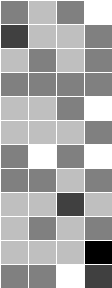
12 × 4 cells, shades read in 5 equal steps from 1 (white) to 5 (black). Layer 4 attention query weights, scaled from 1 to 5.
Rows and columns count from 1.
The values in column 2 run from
1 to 3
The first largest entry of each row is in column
1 1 2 1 3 4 1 1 3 2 4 4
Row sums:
9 11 10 12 8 9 8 11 10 10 11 11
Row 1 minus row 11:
1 0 1 -4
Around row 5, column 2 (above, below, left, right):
3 2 2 3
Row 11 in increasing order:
2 2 2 5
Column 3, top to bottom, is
3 2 2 3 3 2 3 2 4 2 2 1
